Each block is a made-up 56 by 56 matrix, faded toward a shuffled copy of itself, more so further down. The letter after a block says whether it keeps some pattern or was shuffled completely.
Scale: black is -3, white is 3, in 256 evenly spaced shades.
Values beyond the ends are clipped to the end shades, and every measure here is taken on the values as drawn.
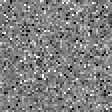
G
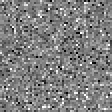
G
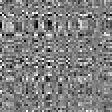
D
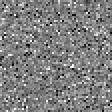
G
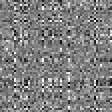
D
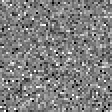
G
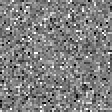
G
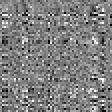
D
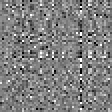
D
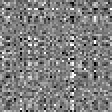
D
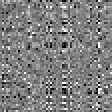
D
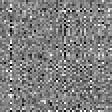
D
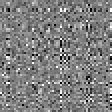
D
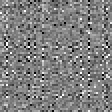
D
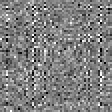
D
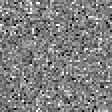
G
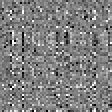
D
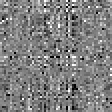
D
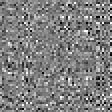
D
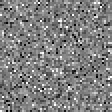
G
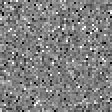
G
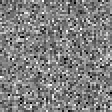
G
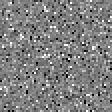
G
